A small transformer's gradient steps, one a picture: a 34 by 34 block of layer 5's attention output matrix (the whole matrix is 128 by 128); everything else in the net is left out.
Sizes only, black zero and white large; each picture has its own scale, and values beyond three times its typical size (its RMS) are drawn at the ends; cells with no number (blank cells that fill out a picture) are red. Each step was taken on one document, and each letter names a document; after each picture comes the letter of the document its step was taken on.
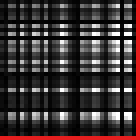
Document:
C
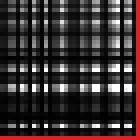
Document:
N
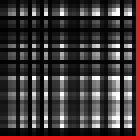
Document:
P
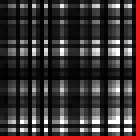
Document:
N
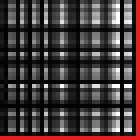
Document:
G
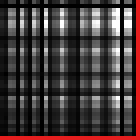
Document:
G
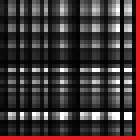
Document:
C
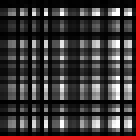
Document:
P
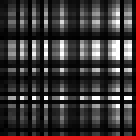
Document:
G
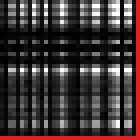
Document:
N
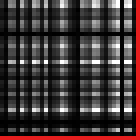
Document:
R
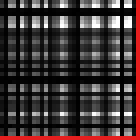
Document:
R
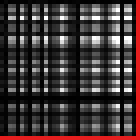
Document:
R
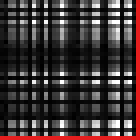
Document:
N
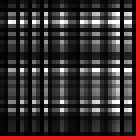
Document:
G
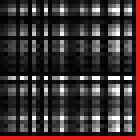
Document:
P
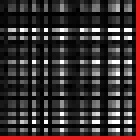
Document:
N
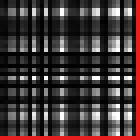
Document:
P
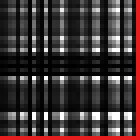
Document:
P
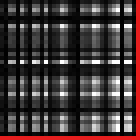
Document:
R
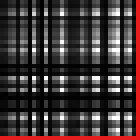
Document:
P
